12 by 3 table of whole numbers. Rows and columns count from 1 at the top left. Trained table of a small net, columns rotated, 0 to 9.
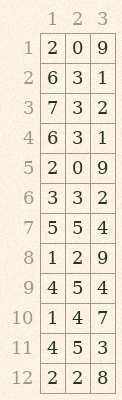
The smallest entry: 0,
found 2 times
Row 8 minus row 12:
-1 0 1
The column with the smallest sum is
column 2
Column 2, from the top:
0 3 3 3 0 3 5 2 5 4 5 2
